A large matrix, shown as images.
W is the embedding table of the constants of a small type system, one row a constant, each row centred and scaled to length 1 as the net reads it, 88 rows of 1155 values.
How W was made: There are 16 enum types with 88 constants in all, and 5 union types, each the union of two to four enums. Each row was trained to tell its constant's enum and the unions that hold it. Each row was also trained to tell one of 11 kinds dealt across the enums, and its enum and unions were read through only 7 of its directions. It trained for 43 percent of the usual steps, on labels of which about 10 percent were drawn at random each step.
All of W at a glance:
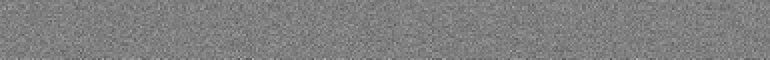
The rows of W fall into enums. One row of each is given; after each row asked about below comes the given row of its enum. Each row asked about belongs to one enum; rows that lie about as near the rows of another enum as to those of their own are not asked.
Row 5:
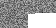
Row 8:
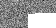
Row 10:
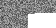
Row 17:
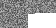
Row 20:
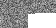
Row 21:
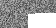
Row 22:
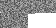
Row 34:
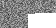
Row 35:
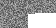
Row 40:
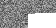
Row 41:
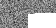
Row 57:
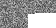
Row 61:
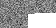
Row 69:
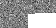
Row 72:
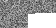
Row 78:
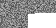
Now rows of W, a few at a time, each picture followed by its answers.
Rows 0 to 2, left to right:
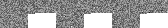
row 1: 57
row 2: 78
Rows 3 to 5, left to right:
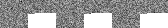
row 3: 34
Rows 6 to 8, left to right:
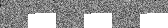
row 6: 61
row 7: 22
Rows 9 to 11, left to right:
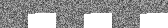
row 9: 41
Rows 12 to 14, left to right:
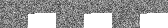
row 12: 78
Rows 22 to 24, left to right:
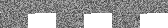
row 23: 21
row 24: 5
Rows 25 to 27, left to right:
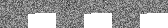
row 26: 35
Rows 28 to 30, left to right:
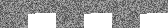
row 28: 5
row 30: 57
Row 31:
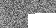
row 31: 35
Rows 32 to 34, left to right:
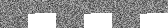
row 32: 72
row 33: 57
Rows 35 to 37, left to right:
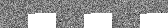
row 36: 57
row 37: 78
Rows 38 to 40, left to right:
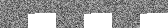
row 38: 34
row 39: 35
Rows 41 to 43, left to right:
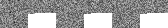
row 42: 69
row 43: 57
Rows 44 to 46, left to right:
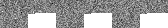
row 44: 35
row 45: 17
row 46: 21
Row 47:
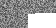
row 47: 5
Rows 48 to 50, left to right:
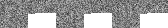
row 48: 22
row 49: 21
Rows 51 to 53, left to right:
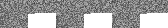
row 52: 78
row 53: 78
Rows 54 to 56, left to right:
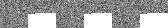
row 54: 69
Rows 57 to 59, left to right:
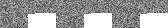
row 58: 72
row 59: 35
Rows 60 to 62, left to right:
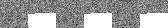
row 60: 21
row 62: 17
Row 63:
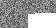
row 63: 20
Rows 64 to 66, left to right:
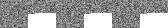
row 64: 8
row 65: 34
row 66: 8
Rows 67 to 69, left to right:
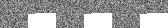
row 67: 5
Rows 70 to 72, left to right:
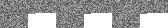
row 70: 10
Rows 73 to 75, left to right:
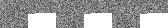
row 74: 72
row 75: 20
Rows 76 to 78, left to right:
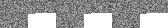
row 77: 5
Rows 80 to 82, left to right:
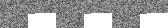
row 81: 41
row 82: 34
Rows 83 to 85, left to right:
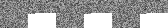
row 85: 34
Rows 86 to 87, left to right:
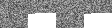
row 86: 8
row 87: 21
